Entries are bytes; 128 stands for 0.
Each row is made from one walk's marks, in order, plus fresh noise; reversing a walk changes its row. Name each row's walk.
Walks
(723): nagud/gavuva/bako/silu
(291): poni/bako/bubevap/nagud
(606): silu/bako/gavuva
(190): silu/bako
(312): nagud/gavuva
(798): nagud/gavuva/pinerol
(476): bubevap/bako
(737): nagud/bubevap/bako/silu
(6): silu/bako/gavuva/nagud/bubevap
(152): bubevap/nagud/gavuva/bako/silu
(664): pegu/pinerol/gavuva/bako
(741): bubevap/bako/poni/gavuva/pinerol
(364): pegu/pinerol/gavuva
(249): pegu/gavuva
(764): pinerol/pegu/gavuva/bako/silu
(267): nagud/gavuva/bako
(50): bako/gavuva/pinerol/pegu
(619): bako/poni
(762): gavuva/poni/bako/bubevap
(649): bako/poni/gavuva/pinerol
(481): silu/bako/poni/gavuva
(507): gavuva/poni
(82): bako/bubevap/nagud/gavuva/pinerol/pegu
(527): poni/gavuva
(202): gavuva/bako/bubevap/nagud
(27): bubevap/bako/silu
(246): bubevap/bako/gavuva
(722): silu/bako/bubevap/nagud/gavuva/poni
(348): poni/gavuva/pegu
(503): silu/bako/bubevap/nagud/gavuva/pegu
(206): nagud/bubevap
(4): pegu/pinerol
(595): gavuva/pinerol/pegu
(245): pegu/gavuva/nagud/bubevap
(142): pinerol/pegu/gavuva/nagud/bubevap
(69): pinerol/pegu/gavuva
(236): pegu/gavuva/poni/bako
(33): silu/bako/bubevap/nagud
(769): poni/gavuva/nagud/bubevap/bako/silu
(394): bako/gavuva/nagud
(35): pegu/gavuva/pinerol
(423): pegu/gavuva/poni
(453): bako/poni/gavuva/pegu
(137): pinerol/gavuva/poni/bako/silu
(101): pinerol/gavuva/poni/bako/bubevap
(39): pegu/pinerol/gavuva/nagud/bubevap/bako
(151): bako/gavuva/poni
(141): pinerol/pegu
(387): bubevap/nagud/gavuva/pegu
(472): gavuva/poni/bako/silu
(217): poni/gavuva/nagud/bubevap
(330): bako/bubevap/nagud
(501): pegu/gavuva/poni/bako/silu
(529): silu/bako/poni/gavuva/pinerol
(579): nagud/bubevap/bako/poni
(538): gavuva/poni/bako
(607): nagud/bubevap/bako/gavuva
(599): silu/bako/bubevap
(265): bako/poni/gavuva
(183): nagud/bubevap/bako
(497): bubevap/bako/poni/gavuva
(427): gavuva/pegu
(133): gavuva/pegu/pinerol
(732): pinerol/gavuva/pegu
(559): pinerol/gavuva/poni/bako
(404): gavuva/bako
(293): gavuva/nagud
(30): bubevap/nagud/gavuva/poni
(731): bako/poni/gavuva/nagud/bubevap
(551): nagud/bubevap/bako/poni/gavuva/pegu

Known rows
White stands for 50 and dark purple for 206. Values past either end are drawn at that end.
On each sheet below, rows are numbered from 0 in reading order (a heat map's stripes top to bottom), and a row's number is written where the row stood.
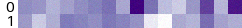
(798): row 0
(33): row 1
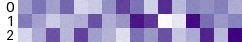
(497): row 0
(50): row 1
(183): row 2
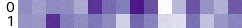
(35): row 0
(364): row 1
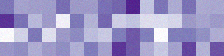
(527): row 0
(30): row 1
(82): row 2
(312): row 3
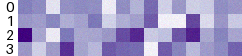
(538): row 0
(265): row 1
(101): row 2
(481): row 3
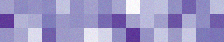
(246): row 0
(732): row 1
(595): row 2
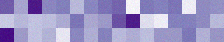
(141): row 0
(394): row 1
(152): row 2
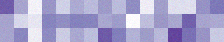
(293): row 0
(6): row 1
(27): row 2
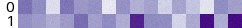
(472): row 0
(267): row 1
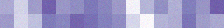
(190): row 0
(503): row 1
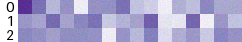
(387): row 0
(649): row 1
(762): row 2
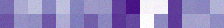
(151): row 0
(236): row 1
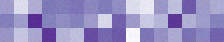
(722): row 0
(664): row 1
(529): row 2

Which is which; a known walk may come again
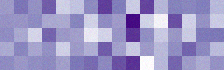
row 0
(497)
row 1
(619)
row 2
(595)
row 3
(476)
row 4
(249)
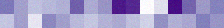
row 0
(50)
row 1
(404)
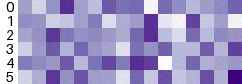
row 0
(481)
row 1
(731)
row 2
(4)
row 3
(206)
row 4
(423)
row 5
(737)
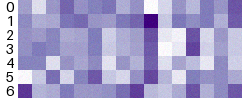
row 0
(606)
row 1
(348)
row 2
(265)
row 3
(453)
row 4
(507)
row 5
(330)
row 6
(732)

